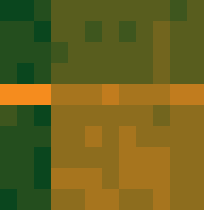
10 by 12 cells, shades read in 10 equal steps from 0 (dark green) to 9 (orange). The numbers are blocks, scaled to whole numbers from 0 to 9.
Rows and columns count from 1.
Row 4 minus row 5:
-8 -9 -8 -3 -3 -3 -4 -3 -3 -2 -4 -4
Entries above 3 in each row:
0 1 1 1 12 9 9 9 9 9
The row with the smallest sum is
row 1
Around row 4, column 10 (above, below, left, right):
4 6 3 3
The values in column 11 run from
2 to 7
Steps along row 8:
same down up same same same up same same down same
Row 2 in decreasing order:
4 3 3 3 3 3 3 2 2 1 1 0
